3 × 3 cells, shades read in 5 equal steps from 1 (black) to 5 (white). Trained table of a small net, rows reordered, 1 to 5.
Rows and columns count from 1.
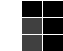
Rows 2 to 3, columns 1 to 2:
5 2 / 5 2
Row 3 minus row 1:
0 1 0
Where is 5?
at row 1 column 1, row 2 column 1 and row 3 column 1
